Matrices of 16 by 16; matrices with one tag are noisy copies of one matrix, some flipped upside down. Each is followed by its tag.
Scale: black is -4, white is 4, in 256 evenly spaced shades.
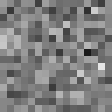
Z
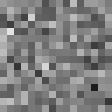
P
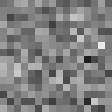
Z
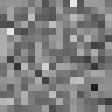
P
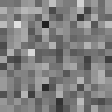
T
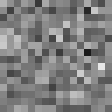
Z
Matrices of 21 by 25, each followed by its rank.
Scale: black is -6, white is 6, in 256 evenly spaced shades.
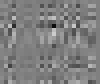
two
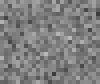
full rank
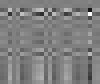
one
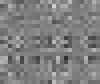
three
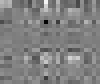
two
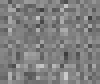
three
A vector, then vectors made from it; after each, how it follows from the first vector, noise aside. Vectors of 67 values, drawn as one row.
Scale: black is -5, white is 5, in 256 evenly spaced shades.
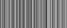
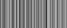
copied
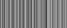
copied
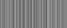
shrunk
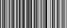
scaled up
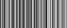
scaled up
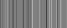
partly zeroed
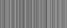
shrunk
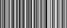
scaled up
